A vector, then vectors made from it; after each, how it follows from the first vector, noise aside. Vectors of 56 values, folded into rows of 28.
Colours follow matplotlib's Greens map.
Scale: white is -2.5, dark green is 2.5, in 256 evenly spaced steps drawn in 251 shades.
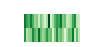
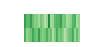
shrunk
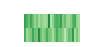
shrunk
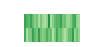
shrunk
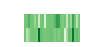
partly zeroed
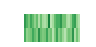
shrunk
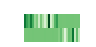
partly zeroed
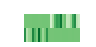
partly zeroed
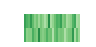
shrunk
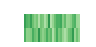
shrunk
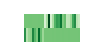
partly zeroed
